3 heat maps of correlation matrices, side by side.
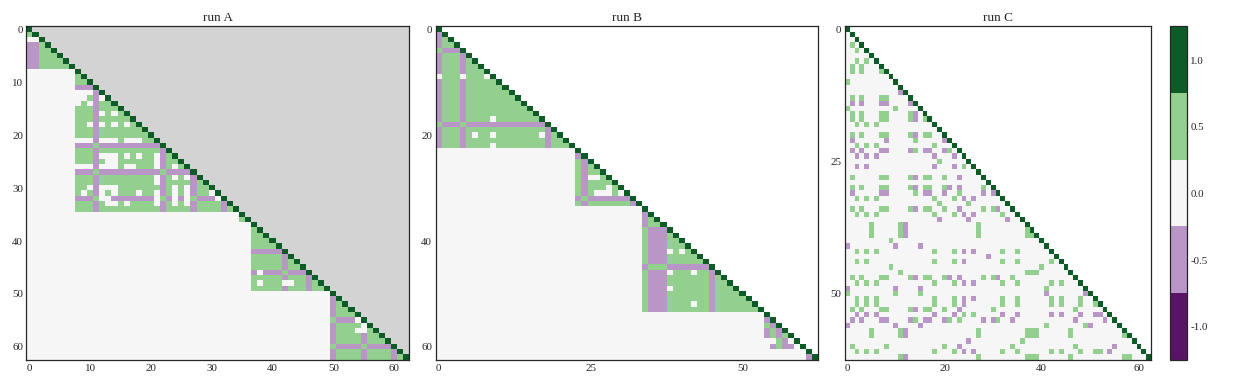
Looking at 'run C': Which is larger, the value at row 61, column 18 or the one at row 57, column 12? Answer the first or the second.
the first
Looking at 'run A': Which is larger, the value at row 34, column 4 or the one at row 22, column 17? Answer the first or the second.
the first
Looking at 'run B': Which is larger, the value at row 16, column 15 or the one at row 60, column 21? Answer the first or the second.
the first
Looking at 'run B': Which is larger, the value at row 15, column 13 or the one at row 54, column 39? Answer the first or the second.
the first
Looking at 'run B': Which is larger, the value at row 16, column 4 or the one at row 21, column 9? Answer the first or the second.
the second
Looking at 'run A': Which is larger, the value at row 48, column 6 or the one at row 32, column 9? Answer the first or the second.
the first
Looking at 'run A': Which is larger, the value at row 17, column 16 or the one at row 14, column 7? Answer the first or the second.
the first
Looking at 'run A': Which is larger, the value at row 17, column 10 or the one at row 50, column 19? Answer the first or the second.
the first
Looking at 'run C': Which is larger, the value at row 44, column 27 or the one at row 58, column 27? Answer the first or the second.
the second
